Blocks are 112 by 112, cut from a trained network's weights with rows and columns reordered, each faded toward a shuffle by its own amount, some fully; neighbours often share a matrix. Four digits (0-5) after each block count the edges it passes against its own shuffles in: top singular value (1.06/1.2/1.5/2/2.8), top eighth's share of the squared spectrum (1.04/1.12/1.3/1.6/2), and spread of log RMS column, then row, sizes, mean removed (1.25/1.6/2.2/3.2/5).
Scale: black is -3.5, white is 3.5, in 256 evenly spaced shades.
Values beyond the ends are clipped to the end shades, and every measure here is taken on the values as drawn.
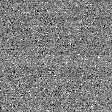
2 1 1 0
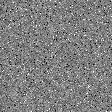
0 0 0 0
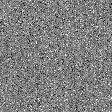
1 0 0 0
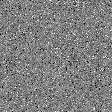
0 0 0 0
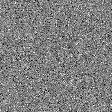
1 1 0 0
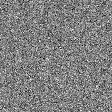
0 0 0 0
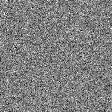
2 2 0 1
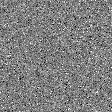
0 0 0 0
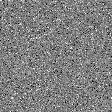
0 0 0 0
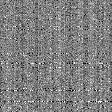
4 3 0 3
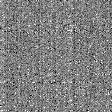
3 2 0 2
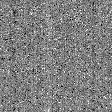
2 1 0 1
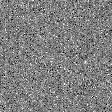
1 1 0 0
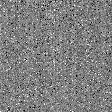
2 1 0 1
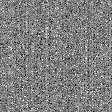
3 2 0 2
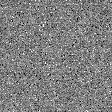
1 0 0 0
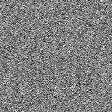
3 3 0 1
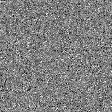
2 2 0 1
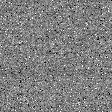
1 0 0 0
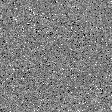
1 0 0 0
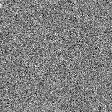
2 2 0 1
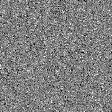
2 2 1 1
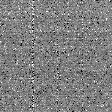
3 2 2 0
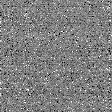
2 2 2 0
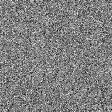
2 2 0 0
